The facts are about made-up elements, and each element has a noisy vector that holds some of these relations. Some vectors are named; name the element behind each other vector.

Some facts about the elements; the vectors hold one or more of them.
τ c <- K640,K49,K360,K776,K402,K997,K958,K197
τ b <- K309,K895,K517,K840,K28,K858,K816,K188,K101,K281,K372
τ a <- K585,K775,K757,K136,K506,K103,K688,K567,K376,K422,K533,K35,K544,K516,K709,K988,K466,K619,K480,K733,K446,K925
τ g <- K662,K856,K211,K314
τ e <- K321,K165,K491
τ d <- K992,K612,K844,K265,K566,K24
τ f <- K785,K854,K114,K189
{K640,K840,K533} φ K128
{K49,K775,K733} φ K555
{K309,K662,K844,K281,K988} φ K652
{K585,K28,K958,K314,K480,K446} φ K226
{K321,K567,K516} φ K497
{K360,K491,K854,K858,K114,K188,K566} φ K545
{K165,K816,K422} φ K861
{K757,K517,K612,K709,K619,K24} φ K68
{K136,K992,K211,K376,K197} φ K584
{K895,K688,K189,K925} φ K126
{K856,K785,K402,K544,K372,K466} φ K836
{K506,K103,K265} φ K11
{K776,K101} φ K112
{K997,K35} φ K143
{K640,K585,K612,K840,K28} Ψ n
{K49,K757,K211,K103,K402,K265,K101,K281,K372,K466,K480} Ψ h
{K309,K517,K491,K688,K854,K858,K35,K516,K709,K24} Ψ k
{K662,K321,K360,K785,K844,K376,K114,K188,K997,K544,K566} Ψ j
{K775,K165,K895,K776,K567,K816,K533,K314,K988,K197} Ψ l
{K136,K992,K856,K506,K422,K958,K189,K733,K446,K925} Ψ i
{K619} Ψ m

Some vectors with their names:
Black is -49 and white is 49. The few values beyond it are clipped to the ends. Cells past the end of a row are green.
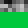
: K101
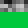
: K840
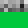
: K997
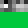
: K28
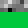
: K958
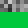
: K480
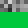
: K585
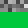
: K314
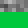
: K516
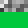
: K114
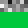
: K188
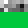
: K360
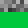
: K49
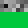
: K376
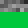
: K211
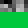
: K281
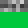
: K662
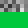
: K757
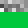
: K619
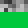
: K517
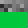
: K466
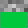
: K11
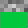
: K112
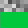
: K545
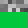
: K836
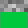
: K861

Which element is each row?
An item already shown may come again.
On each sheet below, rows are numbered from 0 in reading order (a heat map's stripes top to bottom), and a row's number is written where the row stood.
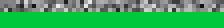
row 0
K776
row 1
K376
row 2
K858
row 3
K114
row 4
K856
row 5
K545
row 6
K517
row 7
K376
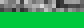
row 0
K402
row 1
K226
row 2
K988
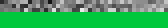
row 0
K844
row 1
K992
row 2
K566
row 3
K24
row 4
K709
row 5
K68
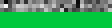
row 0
K28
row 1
K226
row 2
K197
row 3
K265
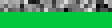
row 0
K997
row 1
K309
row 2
K958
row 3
K165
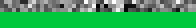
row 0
K136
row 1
K854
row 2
K376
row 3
K321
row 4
K491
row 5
K189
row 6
K446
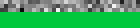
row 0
K785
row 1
K652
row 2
K619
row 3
K612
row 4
K858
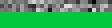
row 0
K103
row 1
K544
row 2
K584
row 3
K372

